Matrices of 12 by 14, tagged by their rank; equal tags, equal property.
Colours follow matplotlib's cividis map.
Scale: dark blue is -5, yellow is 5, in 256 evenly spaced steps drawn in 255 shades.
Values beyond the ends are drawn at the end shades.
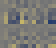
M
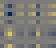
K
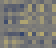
M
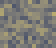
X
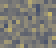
X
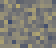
X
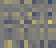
M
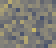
X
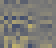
M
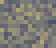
X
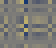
K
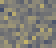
X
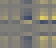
K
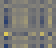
K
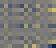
M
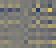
M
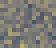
X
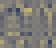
M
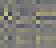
M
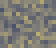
X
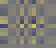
K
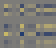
K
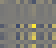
K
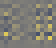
M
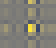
K
